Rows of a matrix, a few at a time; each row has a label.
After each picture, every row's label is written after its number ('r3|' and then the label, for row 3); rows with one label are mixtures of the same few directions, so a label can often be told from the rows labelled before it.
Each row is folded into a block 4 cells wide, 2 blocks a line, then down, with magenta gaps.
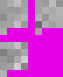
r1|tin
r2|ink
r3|tin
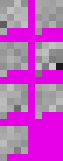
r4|ink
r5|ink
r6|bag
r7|ink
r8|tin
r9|tin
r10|tin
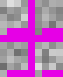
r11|tin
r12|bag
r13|bag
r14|bag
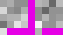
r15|bag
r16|ink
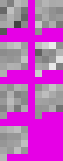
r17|bag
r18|ink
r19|tin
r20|tin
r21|bag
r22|ink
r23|tin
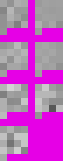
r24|bag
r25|ink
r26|ink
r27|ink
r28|tin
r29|tin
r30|bag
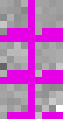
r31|ink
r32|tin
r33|ink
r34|ink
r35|bag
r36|ink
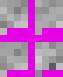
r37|bag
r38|ink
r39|bag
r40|tin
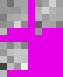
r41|tin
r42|ink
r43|ink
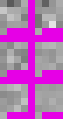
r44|tin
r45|tin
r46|bag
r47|tin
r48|tin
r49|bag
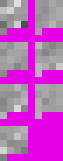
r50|ink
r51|tin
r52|bag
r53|ink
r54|tin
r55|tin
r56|bag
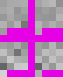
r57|ink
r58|tin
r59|bag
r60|ink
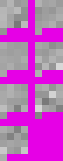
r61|tin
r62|tin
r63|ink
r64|ink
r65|tin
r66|bag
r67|ink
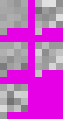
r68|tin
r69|tin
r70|ink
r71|bag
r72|bag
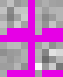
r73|bag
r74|bag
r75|tin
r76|bag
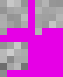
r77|tin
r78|bag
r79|ink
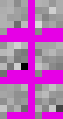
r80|tin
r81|bag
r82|ink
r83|bag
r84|ink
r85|ink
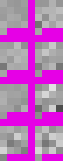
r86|ink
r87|ink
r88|ink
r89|ink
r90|tin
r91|ink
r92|bag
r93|bag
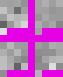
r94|bag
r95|ink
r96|tin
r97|tin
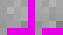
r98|ink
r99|ink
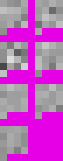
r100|tin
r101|bag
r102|bag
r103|tin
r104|tin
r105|ink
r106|bag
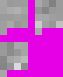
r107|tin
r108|ink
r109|tin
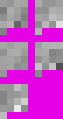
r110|bag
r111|ink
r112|bag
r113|ink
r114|tin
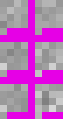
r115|ink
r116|tin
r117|ink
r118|bag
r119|ink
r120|bag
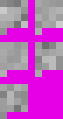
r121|tin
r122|ink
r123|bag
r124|tin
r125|bag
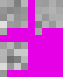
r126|ink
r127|ink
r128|bag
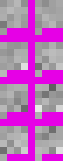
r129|ink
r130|tin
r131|ink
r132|ink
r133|ink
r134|ink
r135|ink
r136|ink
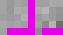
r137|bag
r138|ink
